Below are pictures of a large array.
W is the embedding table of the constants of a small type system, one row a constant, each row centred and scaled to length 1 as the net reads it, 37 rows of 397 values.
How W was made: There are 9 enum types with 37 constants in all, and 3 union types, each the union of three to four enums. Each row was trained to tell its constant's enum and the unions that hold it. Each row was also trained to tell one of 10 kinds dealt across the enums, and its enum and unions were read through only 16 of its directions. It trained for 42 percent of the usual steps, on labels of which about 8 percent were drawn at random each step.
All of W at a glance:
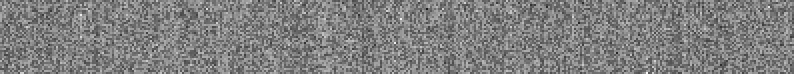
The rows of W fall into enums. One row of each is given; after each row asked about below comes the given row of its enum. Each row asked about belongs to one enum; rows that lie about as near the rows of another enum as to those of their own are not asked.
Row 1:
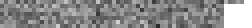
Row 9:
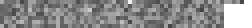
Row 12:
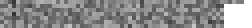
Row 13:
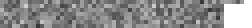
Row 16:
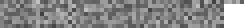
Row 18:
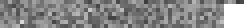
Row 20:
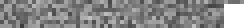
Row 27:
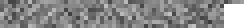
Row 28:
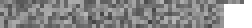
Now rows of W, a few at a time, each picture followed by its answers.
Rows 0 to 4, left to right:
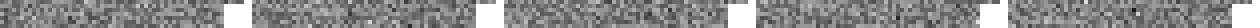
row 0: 27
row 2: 12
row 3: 12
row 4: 16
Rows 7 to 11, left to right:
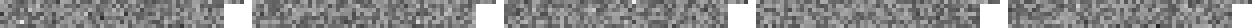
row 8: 28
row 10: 1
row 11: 16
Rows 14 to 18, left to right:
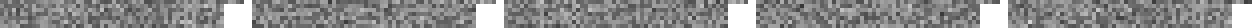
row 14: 18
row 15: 28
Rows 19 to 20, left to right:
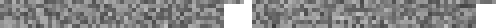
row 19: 1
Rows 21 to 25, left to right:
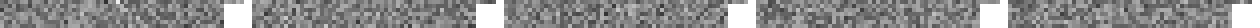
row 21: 27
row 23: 28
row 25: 28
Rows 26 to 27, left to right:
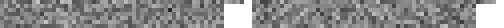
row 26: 16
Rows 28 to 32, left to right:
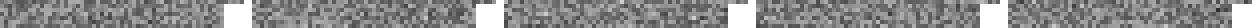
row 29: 27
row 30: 1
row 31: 16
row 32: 12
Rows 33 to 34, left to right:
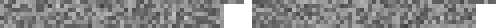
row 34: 27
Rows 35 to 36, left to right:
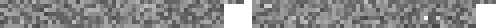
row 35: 12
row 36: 9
